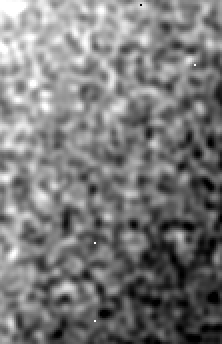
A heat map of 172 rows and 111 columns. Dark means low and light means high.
The values follow a bell shape. The ninth with the lowest average is the bottom right. Four lone cells stand out: three far higher and one far lower than their neighbours. The field climbs toward the top left. The texture is blotchy.
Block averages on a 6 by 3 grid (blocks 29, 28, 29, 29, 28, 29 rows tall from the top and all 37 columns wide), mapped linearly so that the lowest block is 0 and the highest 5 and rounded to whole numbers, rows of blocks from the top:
543 / 432 / 332 / 321 / 320 / 210
